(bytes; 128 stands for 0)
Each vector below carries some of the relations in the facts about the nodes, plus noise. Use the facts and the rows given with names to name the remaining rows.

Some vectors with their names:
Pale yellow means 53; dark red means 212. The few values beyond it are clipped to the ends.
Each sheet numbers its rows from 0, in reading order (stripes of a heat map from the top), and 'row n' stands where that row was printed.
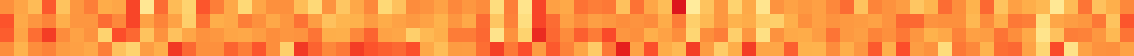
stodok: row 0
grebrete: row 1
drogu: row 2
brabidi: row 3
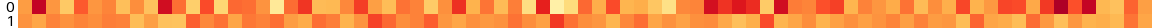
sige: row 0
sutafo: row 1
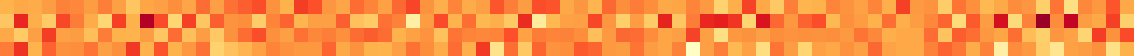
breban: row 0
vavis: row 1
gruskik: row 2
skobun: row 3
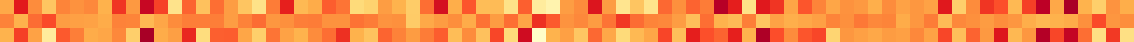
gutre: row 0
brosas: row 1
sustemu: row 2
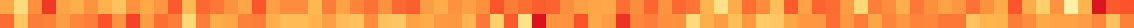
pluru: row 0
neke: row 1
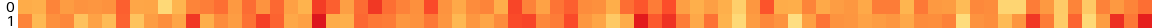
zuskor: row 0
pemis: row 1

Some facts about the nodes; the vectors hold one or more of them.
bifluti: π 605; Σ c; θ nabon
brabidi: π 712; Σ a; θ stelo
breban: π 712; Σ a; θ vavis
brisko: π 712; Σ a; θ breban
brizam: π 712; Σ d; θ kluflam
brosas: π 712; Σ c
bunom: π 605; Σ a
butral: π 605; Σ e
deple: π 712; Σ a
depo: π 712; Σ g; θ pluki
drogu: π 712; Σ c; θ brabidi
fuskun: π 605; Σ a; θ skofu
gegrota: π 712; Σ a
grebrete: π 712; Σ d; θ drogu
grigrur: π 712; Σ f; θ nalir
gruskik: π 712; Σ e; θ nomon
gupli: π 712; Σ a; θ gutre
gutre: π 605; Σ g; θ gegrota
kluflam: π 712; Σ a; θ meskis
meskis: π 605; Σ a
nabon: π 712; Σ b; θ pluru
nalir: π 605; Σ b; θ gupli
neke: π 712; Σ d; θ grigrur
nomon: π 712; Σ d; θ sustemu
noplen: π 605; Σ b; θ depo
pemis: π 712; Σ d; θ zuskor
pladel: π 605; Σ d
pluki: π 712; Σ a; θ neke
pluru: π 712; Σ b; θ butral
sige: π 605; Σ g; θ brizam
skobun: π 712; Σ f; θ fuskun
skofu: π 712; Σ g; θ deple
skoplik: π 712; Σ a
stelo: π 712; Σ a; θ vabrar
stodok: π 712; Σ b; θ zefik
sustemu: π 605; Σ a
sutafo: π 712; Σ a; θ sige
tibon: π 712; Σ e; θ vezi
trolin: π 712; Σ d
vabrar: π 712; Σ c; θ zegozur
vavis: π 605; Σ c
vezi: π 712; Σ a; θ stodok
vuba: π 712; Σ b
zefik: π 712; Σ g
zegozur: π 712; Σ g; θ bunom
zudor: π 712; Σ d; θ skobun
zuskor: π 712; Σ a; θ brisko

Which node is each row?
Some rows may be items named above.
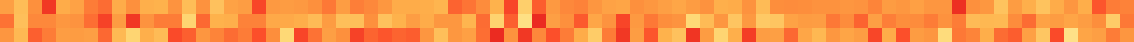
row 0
tibon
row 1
neke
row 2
brabidi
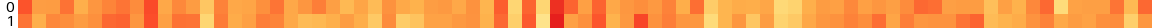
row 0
grebrete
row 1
neke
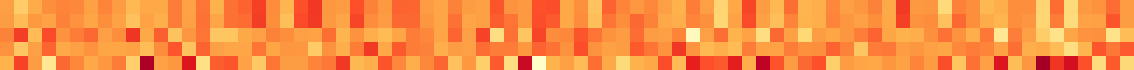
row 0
breban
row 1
breban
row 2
skobun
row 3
nabon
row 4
sustemu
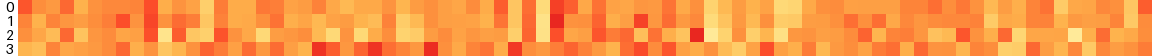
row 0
grebrete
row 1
neke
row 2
stodok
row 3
zuskor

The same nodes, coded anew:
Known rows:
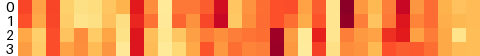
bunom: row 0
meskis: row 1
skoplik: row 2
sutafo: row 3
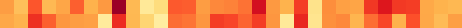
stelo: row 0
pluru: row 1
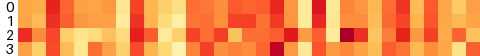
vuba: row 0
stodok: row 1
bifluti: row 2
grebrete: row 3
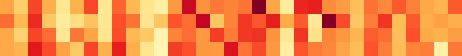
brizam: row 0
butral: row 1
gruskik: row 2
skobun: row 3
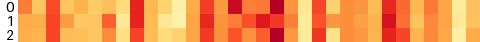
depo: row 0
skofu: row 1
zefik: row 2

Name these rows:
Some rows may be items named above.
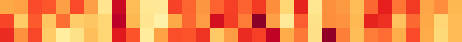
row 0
drogu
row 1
pluki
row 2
gutre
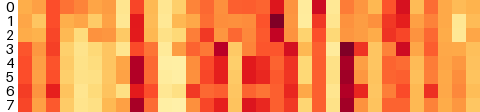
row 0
brosas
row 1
gegrota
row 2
zegozur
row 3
vavis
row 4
fuskun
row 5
fuskun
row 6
noplen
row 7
fuskun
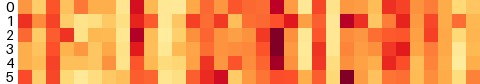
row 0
vezi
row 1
bifluti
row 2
gupli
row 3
gegrota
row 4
zefik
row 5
pladel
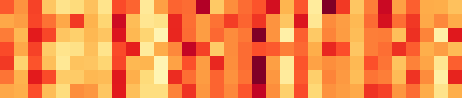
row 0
vavis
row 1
vabrar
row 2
grigrur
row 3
sige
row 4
neke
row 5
grigrur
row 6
zegozur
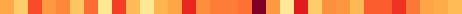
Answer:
kluflam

